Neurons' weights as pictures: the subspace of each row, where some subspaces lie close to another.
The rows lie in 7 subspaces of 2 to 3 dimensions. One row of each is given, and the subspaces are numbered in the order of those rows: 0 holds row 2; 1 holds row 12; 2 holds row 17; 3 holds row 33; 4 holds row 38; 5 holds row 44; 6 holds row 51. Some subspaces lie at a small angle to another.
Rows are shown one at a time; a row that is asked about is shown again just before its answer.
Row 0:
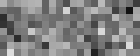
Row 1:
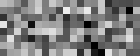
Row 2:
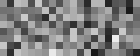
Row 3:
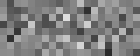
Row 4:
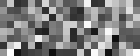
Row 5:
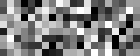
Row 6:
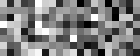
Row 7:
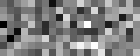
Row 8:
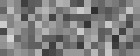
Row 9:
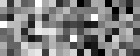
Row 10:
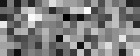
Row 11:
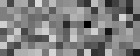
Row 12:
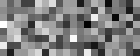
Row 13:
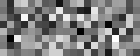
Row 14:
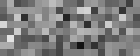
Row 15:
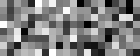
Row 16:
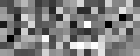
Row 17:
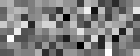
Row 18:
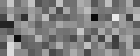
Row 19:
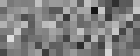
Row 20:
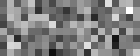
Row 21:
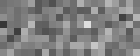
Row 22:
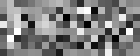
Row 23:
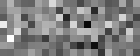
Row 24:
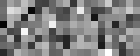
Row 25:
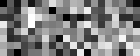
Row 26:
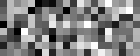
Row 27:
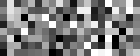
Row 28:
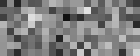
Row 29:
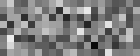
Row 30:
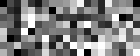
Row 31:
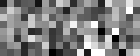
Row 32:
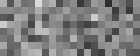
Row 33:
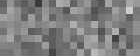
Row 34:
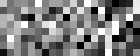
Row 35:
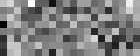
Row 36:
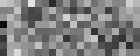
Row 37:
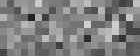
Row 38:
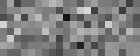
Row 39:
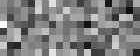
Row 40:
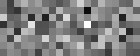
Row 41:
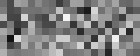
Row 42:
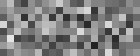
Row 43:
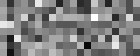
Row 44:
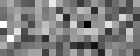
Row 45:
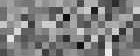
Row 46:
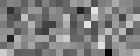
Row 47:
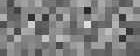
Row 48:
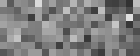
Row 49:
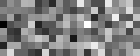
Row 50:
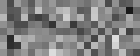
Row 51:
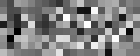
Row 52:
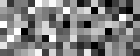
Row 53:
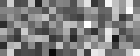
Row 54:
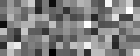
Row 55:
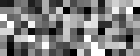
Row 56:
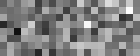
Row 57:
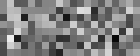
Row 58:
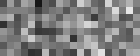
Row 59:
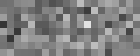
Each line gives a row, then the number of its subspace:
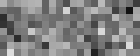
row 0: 3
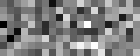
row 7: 5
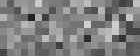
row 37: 2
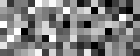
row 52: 0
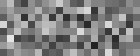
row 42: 1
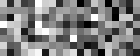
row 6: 3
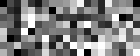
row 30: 4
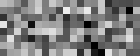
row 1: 1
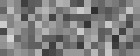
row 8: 3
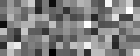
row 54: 5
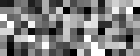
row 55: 1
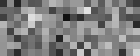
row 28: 4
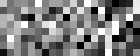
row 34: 2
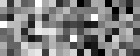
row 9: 3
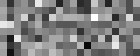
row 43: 3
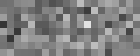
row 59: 6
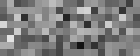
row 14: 4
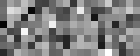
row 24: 0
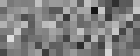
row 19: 2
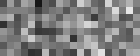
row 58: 3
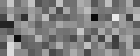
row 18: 1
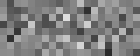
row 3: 2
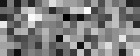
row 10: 4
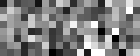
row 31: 1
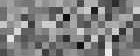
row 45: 2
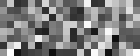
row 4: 0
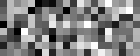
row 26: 0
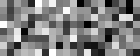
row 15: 6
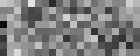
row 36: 4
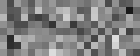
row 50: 5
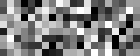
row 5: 3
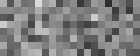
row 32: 3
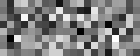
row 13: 1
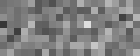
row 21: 6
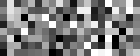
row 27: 0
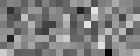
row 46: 0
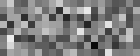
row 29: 1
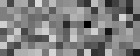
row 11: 0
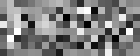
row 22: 6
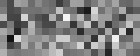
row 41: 6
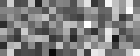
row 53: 0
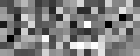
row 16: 4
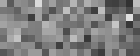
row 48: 2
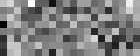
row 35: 4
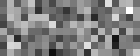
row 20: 5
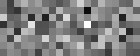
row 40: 2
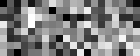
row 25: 4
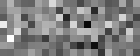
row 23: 5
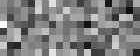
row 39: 5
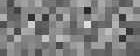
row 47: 2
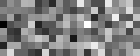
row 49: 1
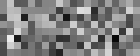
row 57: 6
